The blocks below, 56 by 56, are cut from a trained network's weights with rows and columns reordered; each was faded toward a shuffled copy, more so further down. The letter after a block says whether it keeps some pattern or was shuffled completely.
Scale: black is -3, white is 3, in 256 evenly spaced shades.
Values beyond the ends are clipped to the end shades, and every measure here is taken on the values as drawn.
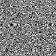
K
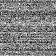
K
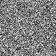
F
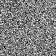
F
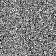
K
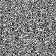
K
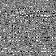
K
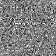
K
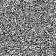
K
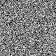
F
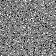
F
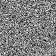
F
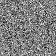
F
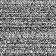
K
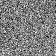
F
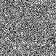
K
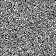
F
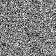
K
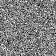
F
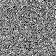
F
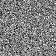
F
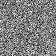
F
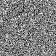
F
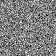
F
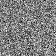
F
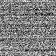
K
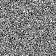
F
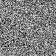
F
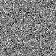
F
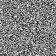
K
